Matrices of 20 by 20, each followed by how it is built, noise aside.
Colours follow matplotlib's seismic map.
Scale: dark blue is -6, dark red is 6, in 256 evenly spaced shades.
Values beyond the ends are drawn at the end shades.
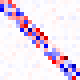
banded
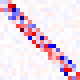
banded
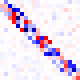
banded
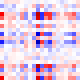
low rank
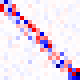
banded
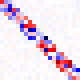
banded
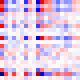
low rank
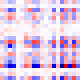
low rank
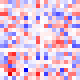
low rank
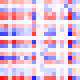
low rank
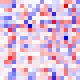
low rank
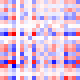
low rank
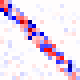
banded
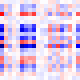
low rank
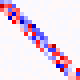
banded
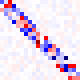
banded
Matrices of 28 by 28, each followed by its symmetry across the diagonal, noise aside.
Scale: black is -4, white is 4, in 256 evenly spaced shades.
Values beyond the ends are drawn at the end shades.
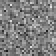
antisymmetric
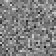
neither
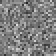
neither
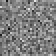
antisymmetric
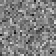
symmetric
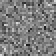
symmetric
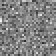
neither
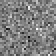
antisymmetric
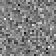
antisymmetric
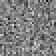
neither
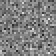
neither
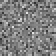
symmetric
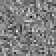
antisymmetric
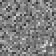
symmetric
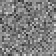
symmetric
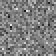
antisymmetric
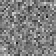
neither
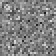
symmetric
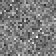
symmetric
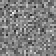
symmetric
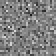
antisymmetric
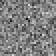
neither
